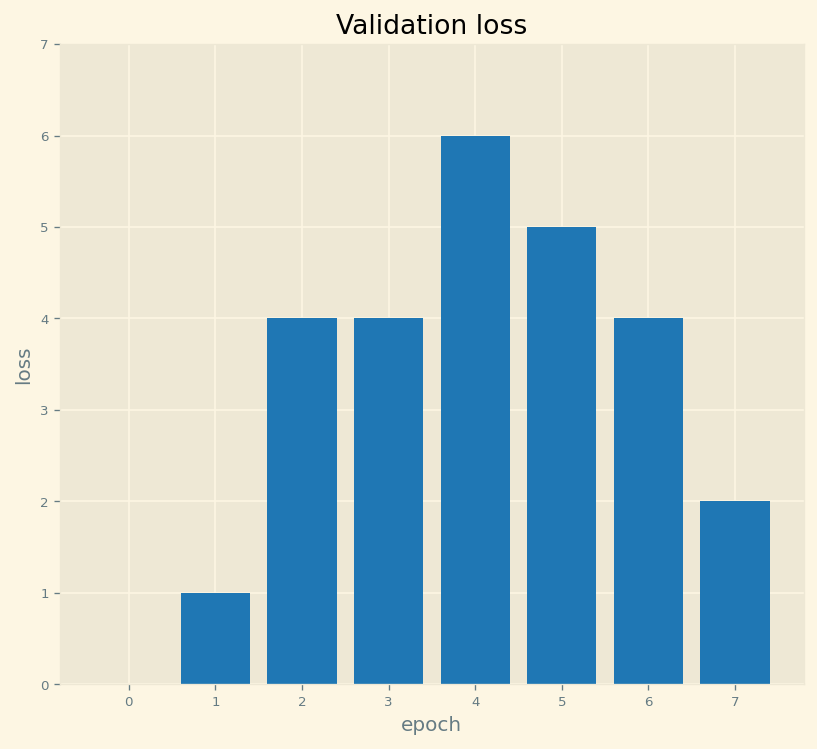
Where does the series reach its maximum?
4
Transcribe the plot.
Title: Validation loss
x-axis: epoch, ticks 0 1 2 3 4 5 6 7
y-axis: loss, ticks 0 1 2 3 4 5 6 7
Values:
0 1 4 4 6 5 4 2
